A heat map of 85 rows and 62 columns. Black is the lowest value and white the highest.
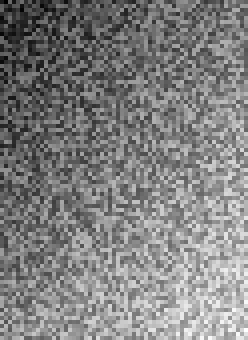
Stripes: none. Slope: up to the bottom right. Ninth with the lowest average: top left. Histogram: bell-shaped. Average level on the scale: 50%. Mirror symmetry: none.
